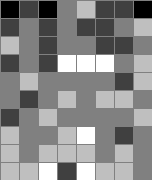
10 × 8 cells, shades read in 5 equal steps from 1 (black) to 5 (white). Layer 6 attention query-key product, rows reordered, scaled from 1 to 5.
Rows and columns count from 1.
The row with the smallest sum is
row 1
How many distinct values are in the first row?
4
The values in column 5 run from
2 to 5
